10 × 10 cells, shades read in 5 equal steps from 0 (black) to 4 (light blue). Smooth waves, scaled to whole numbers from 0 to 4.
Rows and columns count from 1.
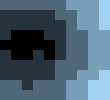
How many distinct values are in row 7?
3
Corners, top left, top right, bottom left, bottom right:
2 4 2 4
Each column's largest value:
2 2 2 2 2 2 3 3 4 4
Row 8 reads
1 1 1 1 1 2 2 3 3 4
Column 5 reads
2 1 1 1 0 0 1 1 2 2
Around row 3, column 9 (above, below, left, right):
3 3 3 4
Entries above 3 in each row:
1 1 1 0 0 0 0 1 2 2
